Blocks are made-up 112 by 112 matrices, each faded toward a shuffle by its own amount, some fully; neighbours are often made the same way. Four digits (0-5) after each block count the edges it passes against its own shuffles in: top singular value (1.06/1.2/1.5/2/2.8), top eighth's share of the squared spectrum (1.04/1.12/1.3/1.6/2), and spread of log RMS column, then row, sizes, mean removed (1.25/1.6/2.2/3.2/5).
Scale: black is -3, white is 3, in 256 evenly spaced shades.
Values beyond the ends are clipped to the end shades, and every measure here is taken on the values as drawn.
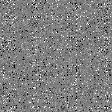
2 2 3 2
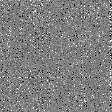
2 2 2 2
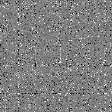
2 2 2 2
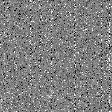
2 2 3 0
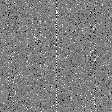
3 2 2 0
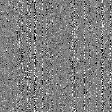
2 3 4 0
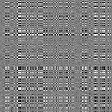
5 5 5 5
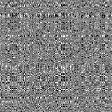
5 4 3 4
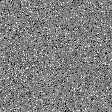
1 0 0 0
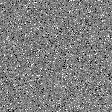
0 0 0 0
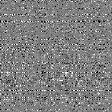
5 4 2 4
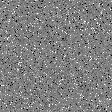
0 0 0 0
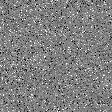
2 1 0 0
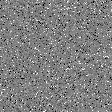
0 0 0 0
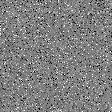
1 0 0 0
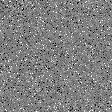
1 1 0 0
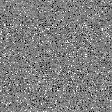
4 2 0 2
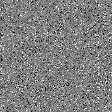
1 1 2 0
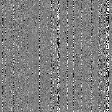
3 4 4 0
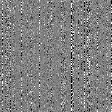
3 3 4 0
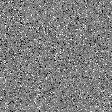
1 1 1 0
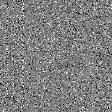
1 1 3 0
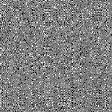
4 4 3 2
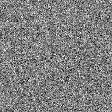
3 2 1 1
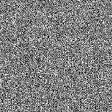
3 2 1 1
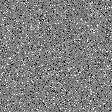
2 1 0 0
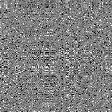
4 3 2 2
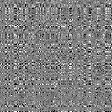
5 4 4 4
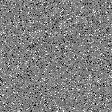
3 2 1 0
